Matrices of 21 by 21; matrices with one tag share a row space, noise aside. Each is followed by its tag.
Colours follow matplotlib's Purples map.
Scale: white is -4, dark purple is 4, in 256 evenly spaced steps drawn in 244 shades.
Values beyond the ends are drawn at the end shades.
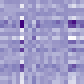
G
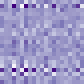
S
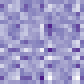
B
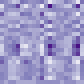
B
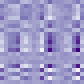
B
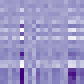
G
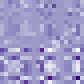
B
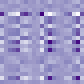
B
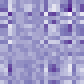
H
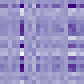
G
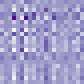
S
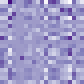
H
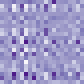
S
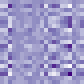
H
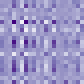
S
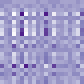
S
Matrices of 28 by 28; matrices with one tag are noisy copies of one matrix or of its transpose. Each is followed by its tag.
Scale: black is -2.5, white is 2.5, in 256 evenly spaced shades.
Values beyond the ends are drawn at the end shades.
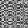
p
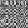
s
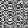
p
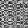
p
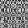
p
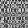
p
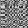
s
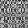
p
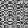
p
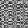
p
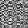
p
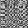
s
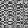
p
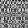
p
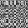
s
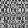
p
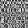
p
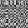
s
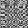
s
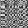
s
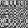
s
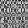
p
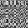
s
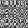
s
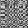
s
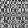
p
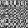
s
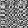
s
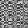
p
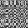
s
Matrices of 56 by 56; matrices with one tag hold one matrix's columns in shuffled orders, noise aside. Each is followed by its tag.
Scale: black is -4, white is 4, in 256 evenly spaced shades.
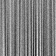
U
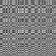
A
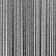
U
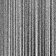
U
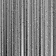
U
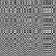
A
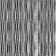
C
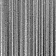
U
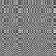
A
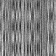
C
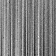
U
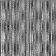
C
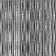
C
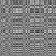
A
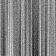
U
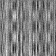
C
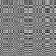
A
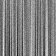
U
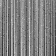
U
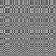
A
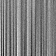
U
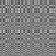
A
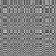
A
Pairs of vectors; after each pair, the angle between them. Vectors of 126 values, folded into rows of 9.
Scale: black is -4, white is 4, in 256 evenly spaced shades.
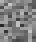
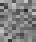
orthogonal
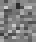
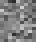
orthogonal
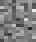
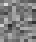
partly opposed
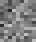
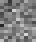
nearly parallel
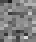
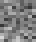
partly opposed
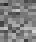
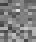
nearly parallel
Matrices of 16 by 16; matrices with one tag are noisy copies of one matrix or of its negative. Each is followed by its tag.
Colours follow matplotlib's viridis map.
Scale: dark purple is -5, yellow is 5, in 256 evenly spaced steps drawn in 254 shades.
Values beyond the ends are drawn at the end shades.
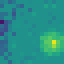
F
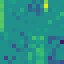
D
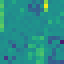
D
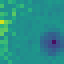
F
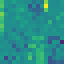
D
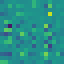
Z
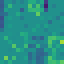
D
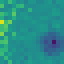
F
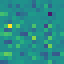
Z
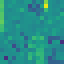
D
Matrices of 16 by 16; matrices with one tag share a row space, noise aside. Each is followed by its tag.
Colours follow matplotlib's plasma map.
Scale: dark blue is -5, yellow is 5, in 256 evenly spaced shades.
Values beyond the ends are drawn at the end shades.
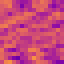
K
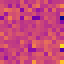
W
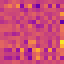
W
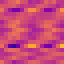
K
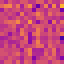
W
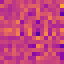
W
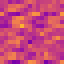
K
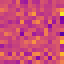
W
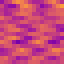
K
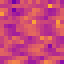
K
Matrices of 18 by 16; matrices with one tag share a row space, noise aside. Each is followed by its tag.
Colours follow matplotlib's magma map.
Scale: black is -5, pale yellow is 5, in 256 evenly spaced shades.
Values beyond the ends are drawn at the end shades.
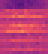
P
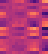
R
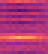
P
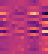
R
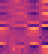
R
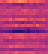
P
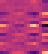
R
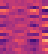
R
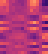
R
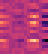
R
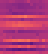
P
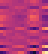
R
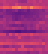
P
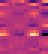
R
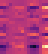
R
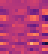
R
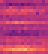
P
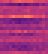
P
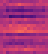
P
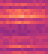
P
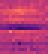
P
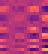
R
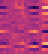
R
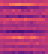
P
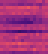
P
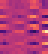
R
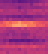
P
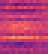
P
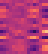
R
